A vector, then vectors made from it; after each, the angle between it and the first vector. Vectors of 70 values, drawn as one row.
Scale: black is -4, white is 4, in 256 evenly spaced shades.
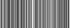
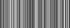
partly opposed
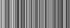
partly aligned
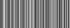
partly aligned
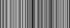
nearly opposite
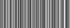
orthogonal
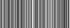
nearly parallel
